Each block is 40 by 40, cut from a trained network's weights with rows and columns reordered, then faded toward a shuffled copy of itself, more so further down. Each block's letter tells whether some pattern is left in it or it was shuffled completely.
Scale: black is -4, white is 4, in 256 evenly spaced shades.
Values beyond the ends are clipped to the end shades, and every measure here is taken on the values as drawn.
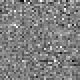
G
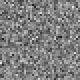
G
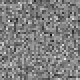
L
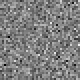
L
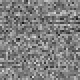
G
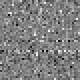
G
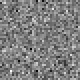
G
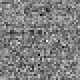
G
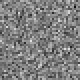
L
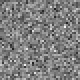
L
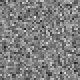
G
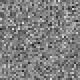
G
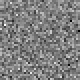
L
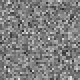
L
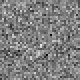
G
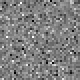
L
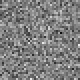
G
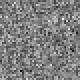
L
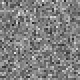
L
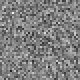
L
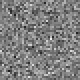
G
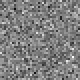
L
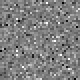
L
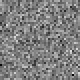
L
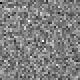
L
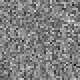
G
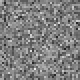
L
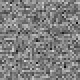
G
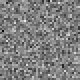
L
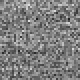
G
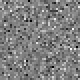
L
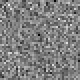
G
